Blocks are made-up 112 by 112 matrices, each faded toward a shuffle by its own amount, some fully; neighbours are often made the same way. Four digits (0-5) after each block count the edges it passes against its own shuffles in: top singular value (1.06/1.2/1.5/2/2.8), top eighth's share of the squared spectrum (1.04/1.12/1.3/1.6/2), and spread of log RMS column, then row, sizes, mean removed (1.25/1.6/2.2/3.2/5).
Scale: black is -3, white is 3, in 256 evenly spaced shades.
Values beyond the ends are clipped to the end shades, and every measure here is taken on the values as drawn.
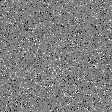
0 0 0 0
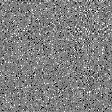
4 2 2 1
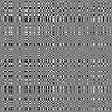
5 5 5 5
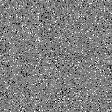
4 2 1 1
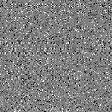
4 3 2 2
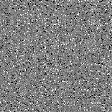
4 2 1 2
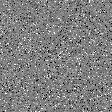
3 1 0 0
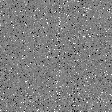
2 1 1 0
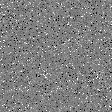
0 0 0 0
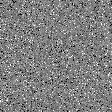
0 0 1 0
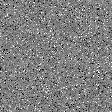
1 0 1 0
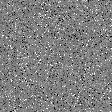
0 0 0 0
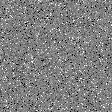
0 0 0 0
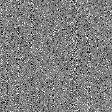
1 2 3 0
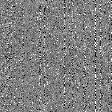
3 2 4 0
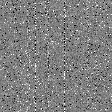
2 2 2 0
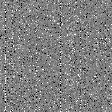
2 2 2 0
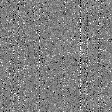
3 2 3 0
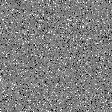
3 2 0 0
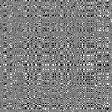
5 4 4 4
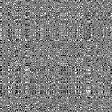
5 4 3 3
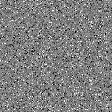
3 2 1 1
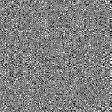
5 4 2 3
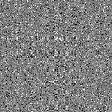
4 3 2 1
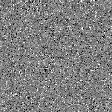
3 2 0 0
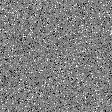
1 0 0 0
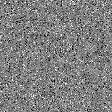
3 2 0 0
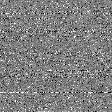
2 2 0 3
